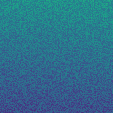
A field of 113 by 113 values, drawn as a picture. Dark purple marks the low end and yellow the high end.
Slope: up to the top. Stripes: none. Odd rows or columns: none.
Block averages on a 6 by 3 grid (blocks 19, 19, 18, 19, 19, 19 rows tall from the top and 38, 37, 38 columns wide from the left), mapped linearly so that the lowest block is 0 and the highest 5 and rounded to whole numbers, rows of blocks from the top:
5 5 5 / 4 4 4 / 3 3 3 / 2 2 2 / 1 1 1 / 0 0 0
